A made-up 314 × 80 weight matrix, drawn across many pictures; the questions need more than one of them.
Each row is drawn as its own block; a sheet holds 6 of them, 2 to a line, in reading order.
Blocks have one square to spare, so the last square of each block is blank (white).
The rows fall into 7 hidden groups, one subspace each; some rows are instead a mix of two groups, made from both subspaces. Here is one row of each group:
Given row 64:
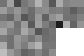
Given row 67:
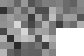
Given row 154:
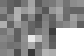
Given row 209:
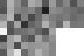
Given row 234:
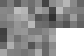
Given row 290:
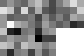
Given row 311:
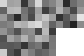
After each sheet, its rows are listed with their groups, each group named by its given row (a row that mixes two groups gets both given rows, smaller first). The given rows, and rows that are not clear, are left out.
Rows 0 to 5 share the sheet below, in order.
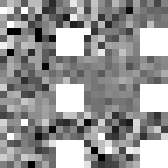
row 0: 290
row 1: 209
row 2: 209
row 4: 290 and 311
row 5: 67
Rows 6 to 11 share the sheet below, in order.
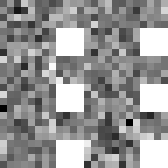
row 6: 311
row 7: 290
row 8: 64 and 234
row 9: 67
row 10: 234
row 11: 209 and 234
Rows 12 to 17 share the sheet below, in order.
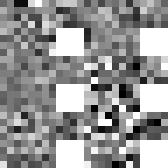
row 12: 290
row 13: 234
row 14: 311
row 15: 290
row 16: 311
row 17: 311
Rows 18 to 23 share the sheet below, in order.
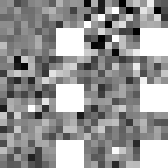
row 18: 64
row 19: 154
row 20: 311
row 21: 64
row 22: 209 and 234
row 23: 154
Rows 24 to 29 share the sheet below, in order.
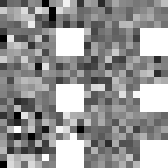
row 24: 67 and 234
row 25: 311
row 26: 209
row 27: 290
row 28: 311
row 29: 67
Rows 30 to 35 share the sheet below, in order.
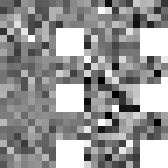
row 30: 67 and 154
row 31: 234 and 311
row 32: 290
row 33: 154
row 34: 67
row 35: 311
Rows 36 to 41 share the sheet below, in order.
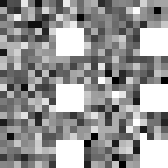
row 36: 311
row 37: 64
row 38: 67
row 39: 154
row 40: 209 and 290
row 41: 64 and 290
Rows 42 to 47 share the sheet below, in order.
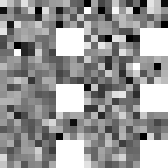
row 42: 209
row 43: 67 and 154
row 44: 154 and 290
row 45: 64
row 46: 64
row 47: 64
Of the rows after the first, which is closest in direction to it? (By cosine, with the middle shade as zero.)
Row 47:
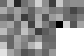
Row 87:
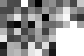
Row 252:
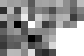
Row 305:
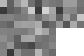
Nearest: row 87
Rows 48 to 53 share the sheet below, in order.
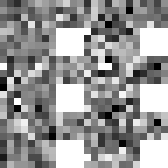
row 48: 290
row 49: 209
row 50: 209
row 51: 311
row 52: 154 and 234
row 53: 64 and 209
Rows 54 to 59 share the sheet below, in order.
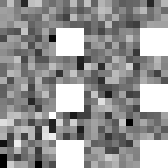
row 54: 290
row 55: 154 and 290
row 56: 234 and 290
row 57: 67
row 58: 64
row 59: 209
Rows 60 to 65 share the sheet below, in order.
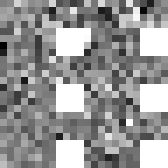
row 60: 64
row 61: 234
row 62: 64 and 154
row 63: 67
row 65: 209
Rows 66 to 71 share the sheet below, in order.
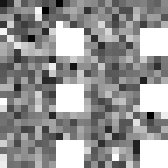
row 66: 64 and 209
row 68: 64
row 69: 64 and 67
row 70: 64
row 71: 154 and 234
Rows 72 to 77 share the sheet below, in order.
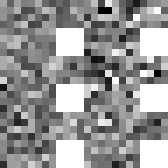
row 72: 154
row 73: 311
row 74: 64
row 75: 290
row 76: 311
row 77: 311
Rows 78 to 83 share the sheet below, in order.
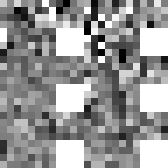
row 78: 234
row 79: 209
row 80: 154 and 209
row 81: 234
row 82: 234
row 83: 311
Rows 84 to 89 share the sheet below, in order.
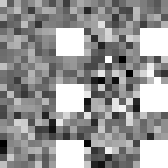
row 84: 154
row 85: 67
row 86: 67
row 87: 290 and 311
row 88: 234
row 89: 67 and 209
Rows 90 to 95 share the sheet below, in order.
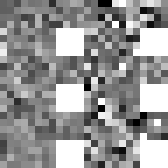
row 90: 64
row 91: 290
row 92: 67
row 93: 209
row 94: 234
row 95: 64
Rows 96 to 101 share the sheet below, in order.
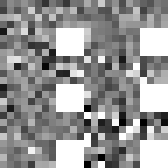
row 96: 67 and 290
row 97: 234
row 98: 290 and 311
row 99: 64 and 234
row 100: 154
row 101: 209 and 234
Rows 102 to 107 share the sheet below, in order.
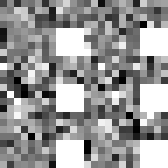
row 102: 234
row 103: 64
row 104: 67
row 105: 154
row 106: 290
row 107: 234
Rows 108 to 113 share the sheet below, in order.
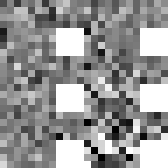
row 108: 234
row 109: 209
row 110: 154
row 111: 67
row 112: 64
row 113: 67
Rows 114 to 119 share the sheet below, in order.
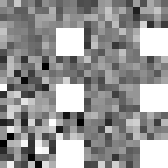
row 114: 234
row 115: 64 and 234
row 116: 209
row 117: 154
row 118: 290
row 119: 64 and 154
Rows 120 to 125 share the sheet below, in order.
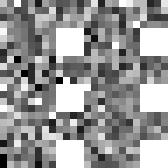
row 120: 234
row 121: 64 and 234
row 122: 64
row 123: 209 and 234
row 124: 64
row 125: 67
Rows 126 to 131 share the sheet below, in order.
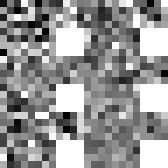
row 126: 311
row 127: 234
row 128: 67 and 209
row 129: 311
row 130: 234 and 311
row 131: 234 and 290
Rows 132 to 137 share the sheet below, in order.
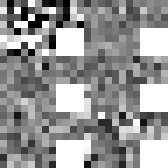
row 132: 154
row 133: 209 and 234
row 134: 209
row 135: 64
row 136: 67 and 311
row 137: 234
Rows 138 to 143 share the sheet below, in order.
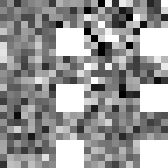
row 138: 64
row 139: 67 and 234
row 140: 311
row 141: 290
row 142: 311
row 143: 209 and 311
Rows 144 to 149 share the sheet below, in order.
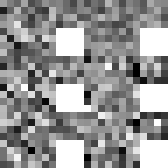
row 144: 67
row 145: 311
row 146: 67
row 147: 64 and 234
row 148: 67 and 154
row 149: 64
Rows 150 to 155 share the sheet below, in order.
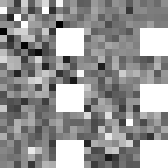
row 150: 64 and 209
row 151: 209
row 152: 311
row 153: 67 and 234
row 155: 209
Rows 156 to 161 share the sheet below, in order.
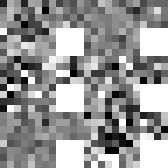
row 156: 209
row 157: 64
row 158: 64 and 290
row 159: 64 and 154
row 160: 209 and 311
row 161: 209
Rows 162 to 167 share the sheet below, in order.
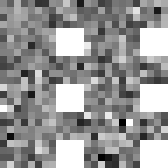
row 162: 234
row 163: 64
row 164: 64 and 290
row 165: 290
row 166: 290
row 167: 209
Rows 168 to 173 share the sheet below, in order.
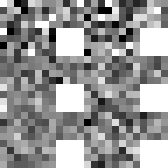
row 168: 311
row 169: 311
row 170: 64
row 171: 67
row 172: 67
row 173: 64 and 67
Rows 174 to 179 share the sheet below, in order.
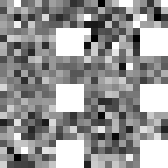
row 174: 209 and 311
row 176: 209 and 290
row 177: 209
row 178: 67
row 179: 311
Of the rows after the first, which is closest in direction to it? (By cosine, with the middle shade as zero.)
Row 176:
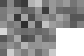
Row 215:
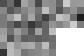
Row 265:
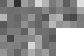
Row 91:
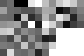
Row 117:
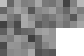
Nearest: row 91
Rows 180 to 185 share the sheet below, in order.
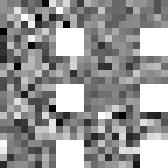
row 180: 64 and 234
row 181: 67
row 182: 67
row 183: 311
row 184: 234
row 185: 290
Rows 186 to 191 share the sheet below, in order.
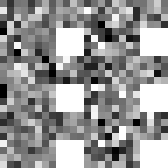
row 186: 209
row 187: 67
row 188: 234
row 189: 290
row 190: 64
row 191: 154
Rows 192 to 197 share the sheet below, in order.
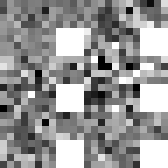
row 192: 67 and 209
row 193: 209 and 234
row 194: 64 and 290
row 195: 154 and 311
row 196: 209 and 234
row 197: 67
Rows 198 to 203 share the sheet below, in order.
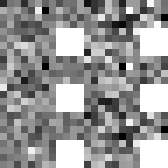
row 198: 209
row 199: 311
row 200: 209
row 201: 209
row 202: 154
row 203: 311
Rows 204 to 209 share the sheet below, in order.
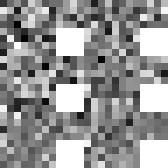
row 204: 67
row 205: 290
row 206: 67 and 311
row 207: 311
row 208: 67 and 234
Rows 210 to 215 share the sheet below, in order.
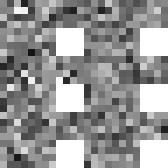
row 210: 311
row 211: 311
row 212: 64 and 290
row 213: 234
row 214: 67
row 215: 311
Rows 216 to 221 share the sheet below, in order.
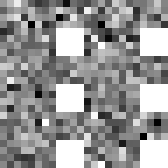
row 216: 290
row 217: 67
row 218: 290
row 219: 64
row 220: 209
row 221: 64 and 209
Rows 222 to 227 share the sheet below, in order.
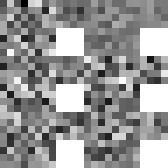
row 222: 209 and 290
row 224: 67
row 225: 311
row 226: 67 and 290
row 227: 154
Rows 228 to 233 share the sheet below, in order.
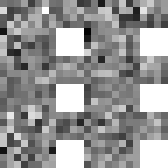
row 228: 154 and 209
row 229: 234
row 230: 311
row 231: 234 and 311
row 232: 209 and 290
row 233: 311
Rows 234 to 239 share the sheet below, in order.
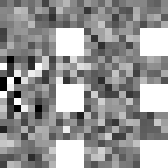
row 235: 67
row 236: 209
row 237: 67
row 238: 234 and 290
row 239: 154
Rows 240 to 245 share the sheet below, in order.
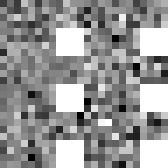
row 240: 311
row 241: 64 and 154
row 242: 154
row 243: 64
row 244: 234 and 290
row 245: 154 and 311
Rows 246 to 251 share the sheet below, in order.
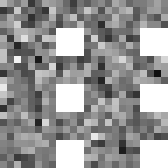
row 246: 67
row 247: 67
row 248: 234
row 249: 67 and 234
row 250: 209
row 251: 290
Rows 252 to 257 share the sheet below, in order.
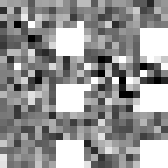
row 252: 154
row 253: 154 and 234
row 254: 154
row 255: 290
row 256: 64
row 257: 67 and 234
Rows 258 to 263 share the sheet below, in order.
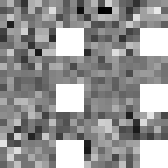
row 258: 290
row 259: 311
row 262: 154 and 209
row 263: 234
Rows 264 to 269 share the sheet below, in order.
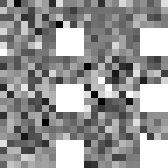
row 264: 64
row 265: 234
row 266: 67
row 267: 67
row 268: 209
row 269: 64
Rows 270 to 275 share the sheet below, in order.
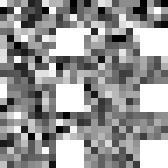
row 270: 67
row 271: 64 and 154
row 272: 234
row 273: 67 and 234
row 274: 290
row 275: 67
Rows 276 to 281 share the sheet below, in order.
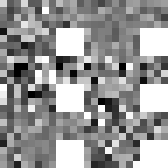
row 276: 209
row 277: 311
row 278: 154 and 234
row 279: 209
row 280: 209
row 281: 67 and 209
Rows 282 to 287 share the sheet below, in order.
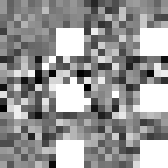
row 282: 209
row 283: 209 and 290
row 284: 64 and 311
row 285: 154 and 311
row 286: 290
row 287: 290
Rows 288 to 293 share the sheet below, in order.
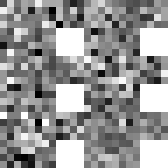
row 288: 64
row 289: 290
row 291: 311
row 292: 209
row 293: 209
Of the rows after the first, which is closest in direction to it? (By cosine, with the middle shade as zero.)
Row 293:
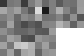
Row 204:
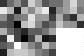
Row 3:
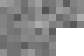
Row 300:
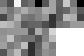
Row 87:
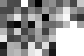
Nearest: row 204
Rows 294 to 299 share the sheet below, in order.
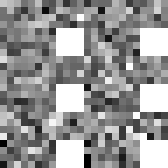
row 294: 311
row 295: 67
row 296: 209 and 311
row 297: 209
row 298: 64
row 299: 64
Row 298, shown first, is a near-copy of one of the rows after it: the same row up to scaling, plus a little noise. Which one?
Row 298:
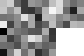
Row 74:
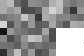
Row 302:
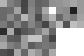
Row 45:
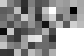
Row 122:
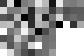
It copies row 74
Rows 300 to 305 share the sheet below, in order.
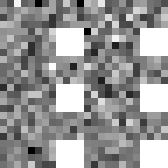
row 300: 234 and 311
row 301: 64 and 311
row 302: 64
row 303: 67
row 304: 154
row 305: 64 and 209
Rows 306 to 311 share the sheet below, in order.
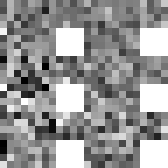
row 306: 209
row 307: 154
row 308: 209
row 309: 67
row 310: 234
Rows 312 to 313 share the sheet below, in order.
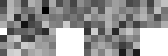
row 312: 209
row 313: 67 and 154
